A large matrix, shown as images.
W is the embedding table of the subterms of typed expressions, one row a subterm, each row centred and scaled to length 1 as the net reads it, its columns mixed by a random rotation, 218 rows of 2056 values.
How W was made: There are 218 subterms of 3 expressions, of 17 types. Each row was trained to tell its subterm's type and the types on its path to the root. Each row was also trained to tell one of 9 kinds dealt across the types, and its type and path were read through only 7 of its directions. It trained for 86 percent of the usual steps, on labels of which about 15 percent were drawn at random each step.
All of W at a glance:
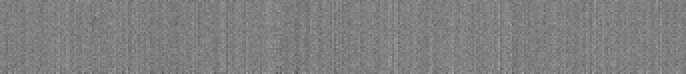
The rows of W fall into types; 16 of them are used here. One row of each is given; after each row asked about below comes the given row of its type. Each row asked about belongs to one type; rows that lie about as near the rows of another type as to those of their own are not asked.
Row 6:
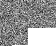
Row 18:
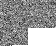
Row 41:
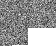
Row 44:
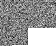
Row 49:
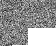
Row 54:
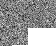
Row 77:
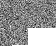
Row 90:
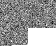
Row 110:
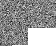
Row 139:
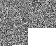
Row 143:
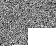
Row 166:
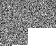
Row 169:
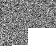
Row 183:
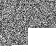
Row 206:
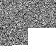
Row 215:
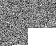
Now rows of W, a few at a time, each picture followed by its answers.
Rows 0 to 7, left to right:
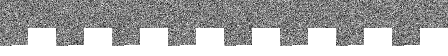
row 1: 139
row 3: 169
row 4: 139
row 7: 44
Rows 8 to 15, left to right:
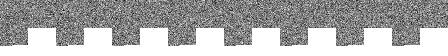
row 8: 139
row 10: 44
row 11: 166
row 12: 54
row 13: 215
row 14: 49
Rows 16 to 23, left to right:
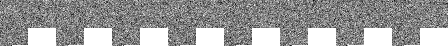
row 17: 41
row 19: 18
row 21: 54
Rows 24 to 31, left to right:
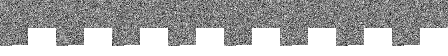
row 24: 18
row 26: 110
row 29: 183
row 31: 41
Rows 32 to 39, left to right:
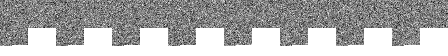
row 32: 18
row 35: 206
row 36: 90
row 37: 41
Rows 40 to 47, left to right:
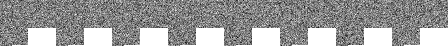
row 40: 49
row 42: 90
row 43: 18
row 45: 166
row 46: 44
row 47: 166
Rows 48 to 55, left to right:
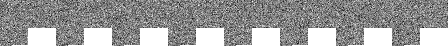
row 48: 90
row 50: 143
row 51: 143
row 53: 41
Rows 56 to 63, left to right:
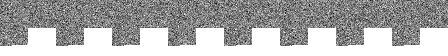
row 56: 90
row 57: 143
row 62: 54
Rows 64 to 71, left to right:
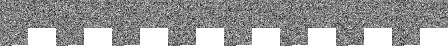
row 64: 169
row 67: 44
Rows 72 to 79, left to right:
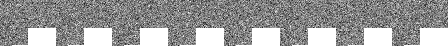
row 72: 143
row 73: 54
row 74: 206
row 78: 169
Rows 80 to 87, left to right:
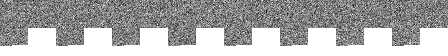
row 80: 183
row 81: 54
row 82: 215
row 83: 18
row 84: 54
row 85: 90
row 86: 169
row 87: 6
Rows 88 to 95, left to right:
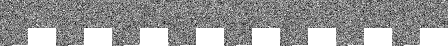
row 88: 49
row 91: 18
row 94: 169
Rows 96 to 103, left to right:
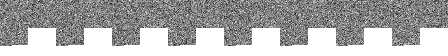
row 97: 41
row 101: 41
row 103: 169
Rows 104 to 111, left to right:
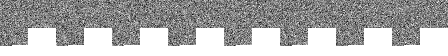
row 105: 18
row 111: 139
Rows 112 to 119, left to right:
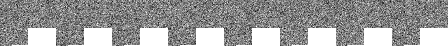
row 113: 44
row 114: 143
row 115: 206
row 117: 166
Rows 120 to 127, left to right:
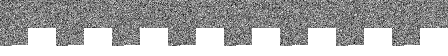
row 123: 41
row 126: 41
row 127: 143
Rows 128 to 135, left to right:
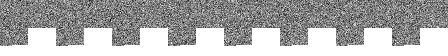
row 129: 54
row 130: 110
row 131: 41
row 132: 183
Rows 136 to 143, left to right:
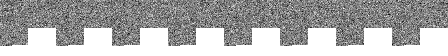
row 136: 49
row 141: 215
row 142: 139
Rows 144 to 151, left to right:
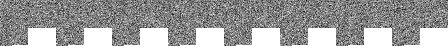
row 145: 166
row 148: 166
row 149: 183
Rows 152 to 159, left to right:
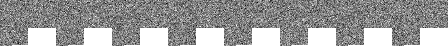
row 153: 49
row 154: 143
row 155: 18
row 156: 166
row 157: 166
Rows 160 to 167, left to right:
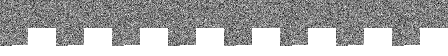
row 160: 169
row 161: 166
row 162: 54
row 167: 54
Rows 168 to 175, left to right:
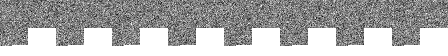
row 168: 183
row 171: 18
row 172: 206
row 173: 215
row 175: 49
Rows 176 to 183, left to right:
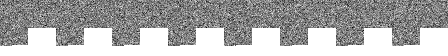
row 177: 183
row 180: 18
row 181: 143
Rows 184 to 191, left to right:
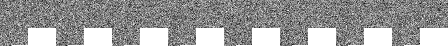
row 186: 183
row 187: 143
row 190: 6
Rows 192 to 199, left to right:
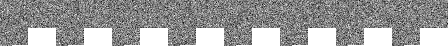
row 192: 139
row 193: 41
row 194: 49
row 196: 139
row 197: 206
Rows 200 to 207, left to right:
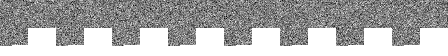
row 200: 77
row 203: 166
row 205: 143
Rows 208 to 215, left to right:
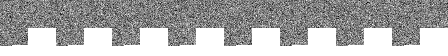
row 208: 110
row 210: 54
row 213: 6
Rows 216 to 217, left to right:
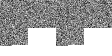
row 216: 77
